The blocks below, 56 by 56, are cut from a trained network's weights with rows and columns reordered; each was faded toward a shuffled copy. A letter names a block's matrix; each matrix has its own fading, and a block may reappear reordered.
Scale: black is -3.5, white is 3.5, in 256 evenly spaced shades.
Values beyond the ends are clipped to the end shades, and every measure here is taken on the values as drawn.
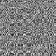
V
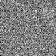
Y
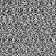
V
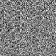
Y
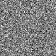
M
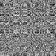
V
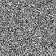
M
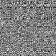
V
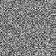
Y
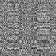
V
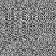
V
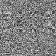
Y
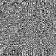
Y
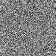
M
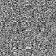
Y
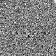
M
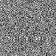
Y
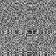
V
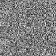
Y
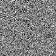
M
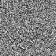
M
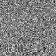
Y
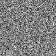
M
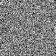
M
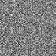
Y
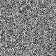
M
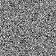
M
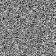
M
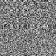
Y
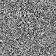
M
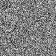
M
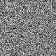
M
